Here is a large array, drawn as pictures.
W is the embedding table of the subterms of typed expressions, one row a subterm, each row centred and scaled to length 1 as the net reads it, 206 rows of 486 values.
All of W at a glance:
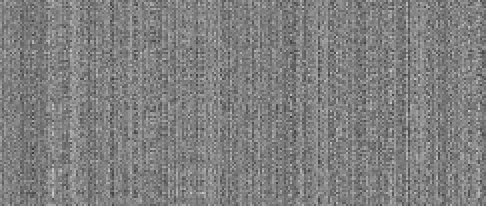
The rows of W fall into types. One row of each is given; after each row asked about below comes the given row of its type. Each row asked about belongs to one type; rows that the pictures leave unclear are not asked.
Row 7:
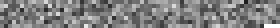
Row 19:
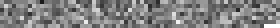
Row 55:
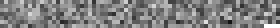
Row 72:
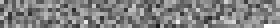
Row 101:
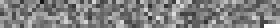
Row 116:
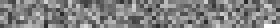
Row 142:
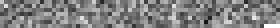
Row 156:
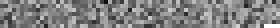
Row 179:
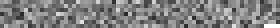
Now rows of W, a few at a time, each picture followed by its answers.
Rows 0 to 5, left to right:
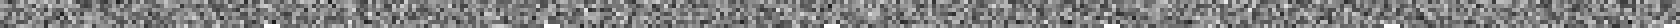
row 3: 55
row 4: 55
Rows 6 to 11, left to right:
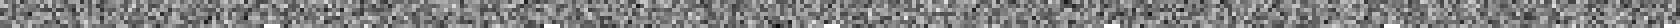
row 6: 101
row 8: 72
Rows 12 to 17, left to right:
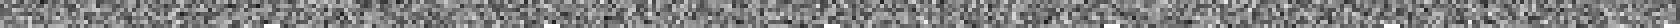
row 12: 142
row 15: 101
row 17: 116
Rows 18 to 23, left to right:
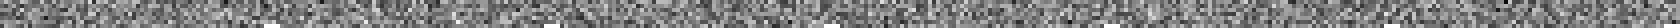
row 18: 179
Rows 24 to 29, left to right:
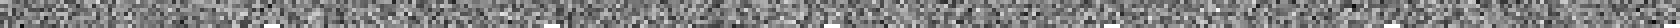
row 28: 142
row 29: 19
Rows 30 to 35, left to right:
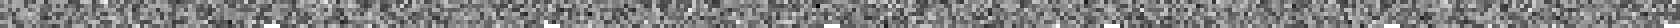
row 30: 55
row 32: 19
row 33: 156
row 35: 19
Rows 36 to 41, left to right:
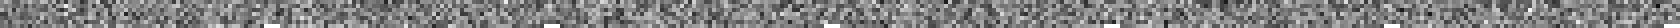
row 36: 156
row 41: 19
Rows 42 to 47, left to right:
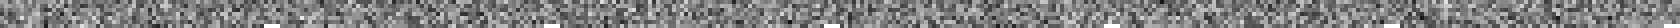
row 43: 116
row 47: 72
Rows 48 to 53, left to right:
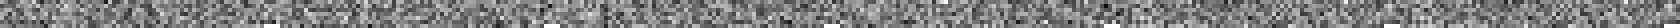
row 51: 55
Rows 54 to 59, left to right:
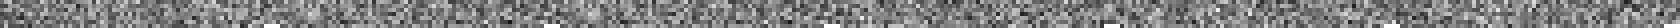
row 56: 55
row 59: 142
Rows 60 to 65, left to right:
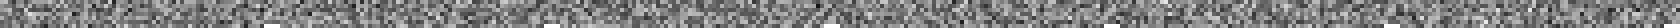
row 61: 101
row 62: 116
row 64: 7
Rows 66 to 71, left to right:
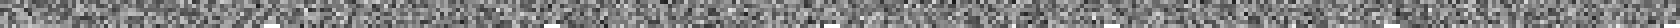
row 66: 116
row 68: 156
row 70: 116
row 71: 156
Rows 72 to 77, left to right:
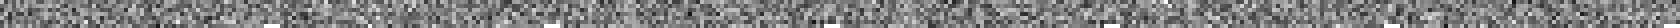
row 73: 142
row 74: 7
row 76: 7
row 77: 116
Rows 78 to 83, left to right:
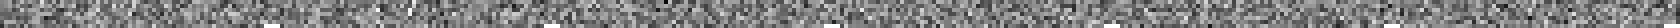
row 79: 19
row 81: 72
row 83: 179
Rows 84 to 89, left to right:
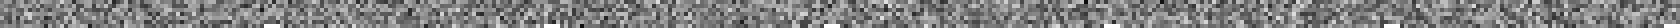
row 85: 142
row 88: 101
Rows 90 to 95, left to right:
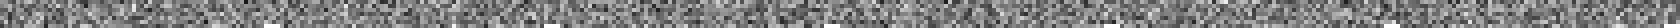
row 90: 116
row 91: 142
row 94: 179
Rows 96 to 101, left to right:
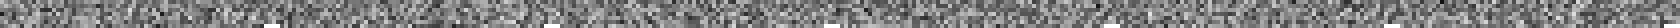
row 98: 116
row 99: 116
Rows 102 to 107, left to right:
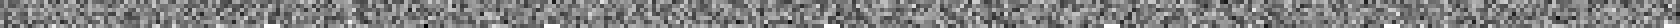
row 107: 179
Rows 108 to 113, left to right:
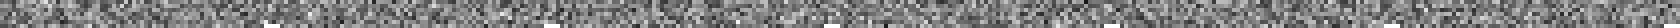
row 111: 142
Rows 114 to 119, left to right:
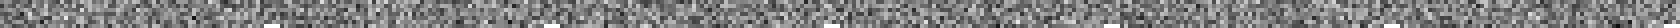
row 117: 72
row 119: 72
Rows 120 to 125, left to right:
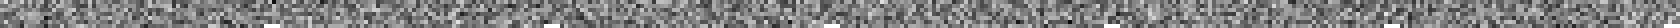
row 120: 55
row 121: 142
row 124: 55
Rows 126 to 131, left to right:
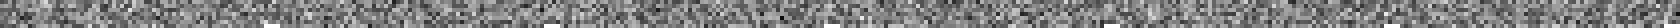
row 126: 19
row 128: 7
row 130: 55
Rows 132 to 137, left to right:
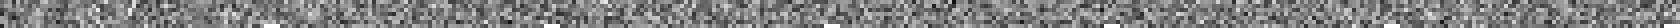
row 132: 116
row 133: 55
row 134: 7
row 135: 7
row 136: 179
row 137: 55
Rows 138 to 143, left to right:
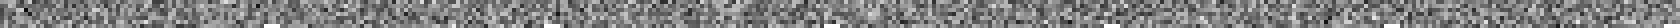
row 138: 156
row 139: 179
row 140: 101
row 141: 55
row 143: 72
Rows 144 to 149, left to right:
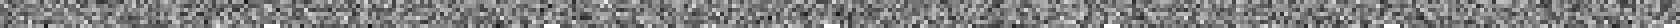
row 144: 142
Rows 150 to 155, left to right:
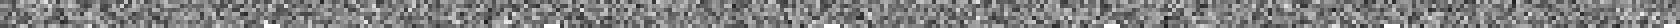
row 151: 142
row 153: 179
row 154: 55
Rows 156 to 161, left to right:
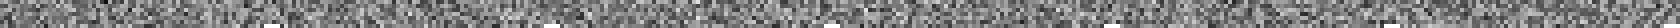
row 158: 179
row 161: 116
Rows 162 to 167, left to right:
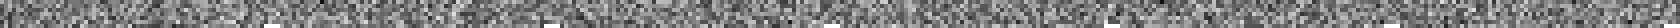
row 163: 101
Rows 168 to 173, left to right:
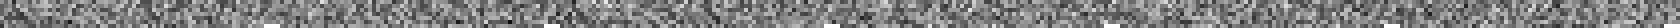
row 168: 72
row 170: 72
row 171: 19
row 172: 55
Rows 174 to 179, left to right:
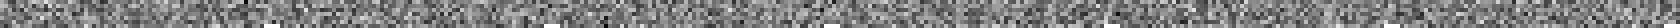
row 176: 156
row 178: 156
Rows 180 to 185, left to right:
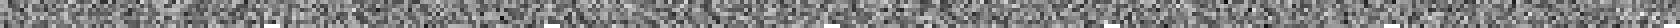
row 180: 101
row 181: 7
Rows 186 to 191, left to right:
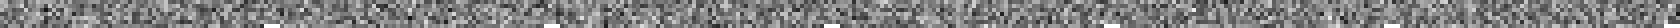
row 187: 179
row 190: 156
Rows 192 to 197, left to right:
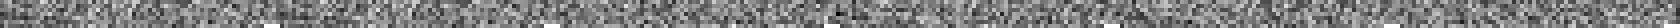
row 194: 7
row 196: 72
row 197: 116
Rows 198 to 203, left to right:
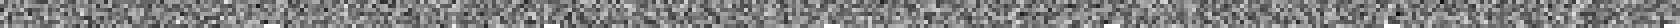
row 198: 72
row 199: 142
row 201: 142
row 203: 101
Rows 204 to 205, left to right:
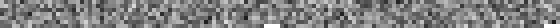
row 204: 101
